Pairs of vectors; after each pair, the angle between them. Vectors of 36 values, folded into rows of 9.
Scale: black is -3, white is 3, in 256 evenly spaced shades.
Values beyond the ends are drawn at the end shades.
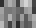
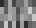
partly aligned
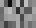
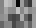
partly opposed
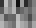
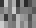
nearly parallel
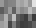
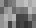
nearly parallel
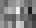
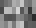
nearly parallel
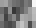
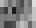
nearly parallel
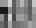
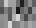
orthogonal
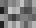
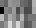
partly aligned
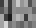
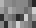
partly opposed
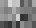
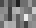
partly opposed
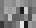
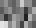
partly opposed
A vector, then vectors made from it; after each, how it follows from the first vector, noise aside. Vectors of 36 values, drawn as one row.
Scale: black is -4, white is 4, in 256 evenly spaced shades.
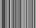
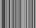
copied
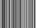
copied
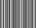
sign-scrambled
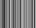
copied
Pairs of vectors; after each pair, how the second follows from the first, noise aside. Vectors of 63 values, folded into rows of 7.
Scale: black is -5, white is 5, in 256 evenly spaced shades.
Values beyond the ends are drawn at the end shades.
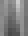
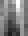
scaled up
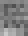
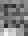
scaled up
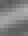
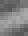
wrapped around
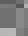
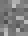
shuffled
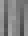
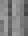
wrapped around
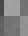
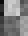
scaled up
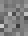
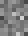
shuffled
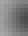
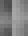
wrapped around
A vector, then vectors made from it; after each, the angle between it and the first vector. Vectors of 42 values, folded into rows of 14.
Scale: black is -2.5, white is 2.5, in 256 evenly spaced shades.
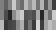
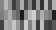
nearly opposite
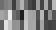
nearly opposite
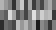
partly opposed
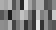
partly aligned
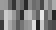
nearly opposite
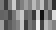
nearly parallel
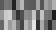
nearly opposite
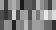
orthogonal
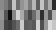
nearly parallel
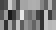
partly aligned
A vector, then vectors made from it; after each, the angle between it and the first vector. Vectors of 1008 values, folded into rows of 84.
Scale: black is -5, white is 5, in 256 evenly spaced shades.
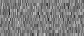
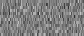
nearly parallel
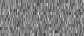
nearly opposite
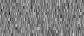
partly aligned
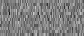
nearly parallel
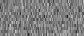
orthogonal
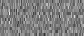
nearly opposite
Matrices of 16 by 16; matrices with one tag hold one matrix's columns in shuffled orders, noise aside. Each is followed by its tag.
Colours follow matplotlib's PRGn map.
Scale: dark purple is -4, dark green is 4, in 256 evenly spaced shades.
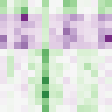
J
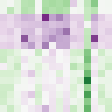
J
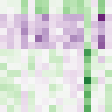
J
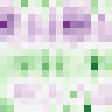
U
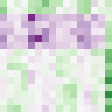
J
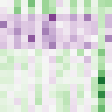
J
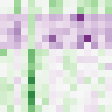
J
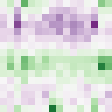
U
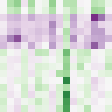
J
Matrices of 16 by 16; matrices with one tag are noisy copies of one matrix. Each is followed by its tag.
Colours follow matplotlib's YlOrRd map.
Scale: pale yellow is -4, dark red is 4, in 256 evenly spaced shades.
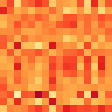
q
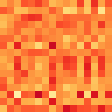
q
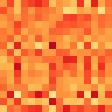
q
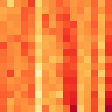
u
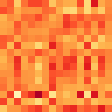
q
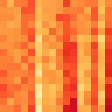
u
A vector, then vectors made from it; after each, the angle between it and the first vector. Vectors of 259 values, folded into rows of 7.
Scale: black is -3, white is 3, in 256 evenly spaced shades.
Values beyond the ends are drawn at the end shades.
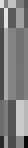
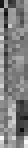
nearly opposite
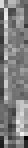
nearly parallel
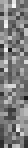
partly aligned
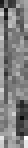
nearly opposite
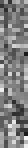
partly opposed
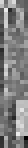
nearly parallel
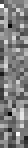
partly aligned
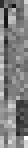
nearly opposite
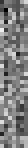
partly opposed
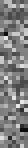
orthogonal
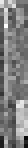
nearly parallel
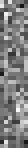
partly aligned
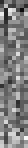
partly opposed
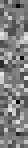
orthogonal
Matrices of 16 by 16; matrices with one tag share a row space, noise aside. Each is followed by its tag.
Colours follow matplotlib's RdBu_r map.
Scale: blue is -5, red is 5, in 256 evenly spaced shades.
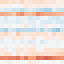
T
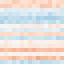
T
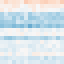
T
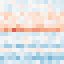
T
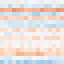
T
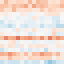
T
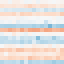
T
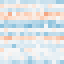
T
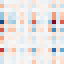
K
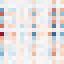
K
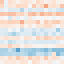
T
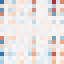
K
